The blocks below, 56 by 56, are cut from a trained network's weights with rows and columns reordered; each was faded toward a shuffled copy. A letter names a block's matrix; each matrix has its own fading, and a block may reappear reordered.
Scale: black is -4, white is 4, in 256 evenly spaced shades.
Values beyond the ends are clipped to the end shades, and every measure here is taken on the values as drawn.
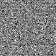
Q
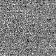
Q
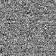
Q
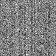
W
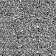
Q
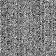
W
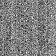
W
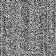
W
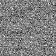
Q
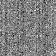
W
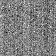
W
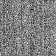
W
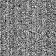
W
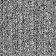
W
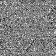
Q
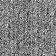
W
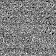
Q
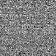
Q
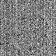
W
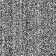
W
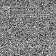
Q
